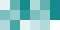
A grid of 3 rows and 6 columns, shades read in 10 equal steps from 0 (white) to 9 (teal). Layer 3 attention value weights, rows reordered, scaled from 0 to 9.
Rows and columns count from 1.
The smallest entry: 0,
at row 3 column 6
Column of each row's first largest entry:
3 6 2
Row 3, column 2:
7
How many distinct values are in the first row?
4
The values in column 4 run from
2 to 5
